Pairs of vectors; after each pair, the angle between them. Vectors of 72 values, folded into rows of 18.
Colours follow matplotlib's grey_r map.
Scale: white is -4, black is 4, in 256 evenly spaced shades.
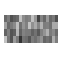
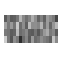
nearly parallel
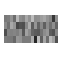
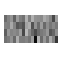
nearly parallel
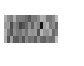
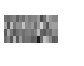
partly opposed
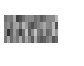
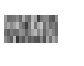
orthogonal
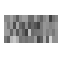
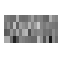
nearly opposite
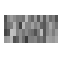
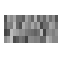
nearly parallel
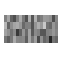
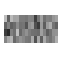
partly opposed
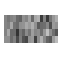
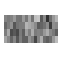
nearly parallel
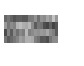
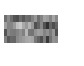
nearly parallel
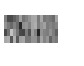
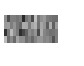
partly aligned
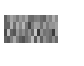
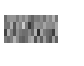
nearly parallel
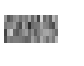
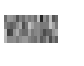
nearly opposite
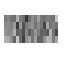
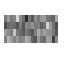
partly aligned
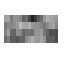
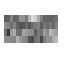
nearly opposite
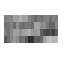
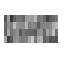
partly opposed
